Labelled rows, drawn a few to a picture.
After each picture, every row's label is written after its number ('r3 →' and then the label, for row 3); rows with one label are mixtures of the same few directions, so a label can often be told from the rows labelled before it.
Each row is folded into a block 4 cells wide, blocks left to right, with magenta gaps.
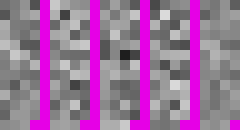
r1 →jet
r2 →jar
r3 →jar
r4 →jar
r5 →jet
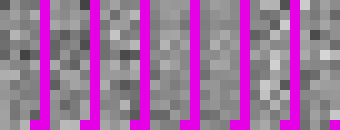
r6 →jar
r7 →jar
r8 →jar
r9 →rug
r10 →rug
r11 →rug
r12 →jar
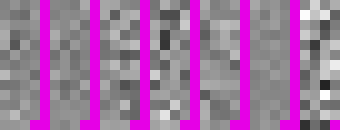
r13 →rug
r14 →rug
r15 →jar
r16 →rug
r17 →jet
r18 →jar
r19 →jet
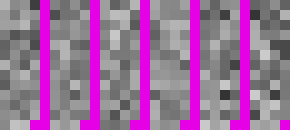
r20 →jar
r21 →jet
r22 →rug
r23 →jet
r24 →jet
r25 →jet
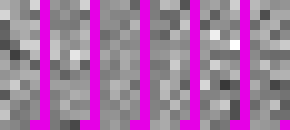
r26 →jet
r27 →jar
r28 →rug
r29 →rug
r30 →jar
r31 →jar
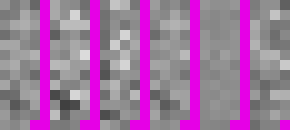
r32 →jet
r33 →jet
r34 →rug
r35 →jet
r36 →jar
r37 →jet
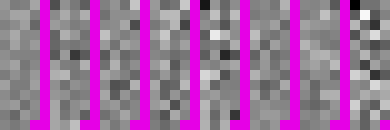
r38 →rug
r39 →jar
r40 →rug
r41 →rug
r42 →jar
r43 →rug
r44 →jet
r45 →jar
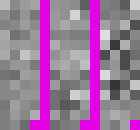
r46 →jar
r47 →jet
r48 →rug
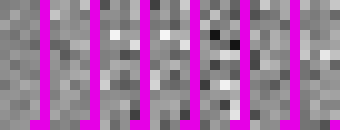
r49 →jar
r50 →jet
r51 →jar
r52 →jar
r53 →jar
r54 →rug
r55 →jar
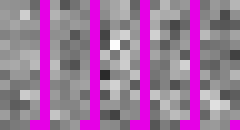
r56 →jet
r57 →rug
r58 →rug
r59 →jet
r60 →jet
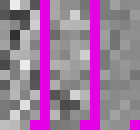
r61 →rug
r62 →jet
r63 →rug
